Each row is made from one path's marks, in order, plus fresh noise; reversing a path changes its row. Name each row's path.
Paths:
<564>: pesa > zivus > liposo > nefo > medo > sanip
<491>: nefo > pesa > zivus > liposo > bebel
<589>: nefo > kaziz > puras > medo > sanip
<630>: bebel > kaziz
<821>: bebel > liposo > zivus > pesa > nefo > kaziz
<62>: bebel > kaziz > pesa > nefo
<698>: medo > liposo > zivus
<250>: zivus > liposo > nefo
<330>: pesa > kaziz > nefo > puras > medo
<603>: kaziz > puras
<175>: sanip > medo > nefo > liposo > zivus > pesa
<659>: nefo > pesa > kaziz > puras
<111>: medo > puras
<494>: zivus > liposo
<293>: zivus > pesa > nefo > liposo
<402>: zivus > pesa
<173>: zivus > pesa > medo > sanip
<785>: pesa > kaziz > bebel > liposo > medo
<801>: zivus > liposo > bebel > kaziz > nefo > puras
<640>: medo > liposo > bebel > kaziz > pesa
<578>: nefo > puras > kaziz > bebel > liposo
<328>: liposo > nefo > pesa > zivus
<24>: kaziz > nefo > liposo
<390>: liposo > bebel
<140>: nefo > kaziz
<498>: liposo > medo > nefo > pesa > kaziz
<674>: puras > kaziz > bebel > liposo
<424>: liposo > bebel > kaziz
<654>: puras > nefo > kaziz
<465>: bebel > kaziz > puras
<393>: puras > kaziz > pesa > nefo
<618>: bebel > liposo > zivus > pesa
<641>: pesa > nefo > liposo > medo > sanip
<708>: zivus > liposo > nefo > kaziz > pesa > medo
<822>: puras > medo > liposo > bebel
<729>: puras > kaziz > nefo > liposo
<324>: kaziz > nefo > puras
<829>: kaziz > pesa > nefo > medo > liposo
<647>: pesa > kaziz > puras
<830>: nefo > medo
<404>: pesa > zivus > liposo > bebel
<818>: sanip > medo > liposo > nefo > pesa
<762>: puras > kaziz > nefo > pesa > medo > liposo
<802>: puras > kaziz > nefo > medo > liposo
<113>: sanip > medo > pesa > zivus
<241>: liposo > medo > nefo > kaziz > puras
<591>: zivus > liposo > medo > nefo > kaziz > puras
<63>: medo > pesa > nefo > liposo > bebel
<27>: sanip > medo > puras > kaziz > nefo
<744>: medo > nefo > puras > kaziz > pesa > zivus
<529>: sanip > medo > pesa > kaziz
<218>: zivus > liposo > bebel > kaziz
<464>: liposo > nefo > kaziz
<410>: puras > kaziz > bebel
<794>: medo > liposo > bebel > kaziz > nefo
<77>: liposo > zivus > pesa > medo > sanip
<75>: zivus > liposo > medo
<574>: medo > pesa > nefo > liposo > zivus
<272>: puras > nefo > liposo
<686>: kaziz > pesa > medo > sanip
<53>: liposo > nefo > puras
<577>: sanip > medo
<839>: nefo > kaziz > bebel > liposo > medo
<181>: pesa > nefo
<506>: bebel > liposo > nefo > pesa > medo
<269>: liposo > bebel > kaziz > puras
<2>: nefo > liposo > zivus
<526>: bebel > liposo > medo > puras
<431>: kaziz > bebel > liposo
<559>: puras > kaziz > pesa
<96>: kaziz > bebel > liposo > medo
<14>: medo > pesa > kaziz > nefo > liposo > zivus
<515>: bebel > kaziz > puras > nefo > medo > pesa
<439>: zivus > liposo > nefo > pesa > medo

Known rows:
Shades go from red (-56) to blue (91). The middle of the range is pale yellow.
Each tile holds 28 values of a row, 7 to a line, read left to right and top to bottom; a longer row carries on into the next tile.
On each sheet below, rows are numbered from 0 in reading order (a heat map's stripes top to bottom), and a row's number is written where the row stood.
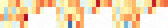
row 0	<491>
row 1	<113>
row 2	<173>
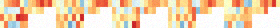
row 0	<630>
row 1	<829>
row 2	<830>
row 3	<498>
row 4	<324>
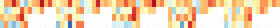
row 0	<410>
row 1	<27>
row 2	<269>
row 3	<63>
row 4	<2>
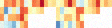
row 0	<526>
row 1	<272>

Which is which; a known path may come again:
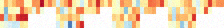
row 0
<618>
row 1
<111>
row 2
<24>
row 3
<564>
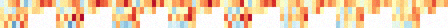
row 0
<330>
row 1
<785>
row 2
<410>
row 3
<269>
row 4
<62>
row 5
<328>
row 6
<2>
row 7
<75>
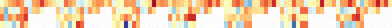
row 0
<506>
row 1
<830>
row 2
<529>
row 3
<218>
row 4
<324>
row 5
<577>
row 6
<465>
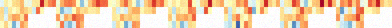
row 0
<173>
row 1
<515>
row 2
<762>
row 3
<77>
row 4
<818>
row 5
<559>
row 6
<526>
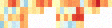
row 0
<578>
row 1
<424>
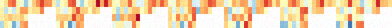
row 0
<802>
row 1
<647>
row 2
<491>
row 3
<498>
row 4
<63>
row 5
<53>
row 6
<27>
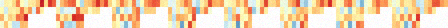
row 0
<402>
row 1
<630>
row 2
<794>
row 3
<641>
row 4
<175>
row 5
<659>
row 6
<589>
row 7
<14>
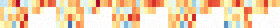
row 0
<181>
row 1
<113>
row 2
<96>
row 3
<829>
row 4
<272>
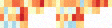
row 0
<390>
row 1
<431>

